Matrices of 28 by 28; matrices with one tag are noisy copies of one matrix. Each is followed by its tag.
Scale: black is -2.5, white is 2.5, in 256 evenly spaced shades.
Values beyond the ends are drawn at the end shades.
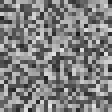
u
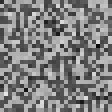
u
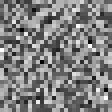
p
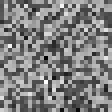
p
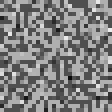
u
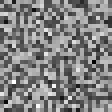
u
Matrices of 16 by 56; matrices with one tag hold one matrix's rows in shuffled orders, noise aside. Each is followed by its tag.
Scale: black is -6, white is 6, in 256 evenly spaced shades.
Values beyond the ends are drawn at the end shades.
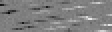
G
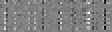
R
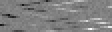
G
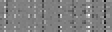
R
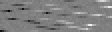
G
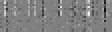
R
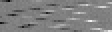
G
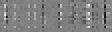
R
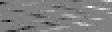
G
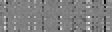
R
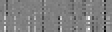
R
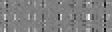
R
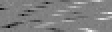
G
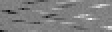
G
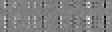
R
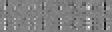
R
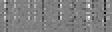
R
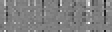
R
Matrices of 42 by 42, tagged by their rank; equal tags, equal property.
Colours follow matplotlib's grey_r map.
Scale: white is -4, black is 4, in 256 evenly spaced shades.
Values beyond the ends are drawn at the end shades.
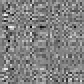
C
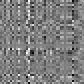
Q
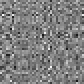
C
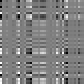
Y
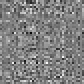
C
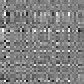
Q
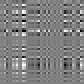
Y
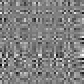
Q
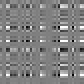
Y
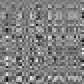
Q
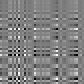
Y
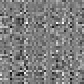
C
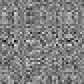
C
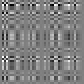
Y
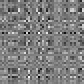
Q
